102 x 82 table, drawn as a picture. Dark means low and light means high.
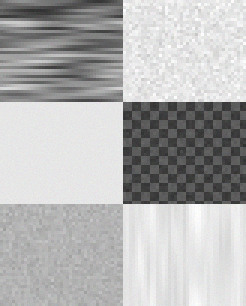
The table splits into 3 rows of 2 panels. Panel 1,1: middling, streaked across, strong in contrast. Panel 1,2: very high, fine-grained, faint in contrast. Panel 2,1: very high, flat. Panel 2,2: low, checkered. Panel 3,1: high, fine-grained, faint in contrast. Panel 3,2: very high, streaked downward, faint in contrast.
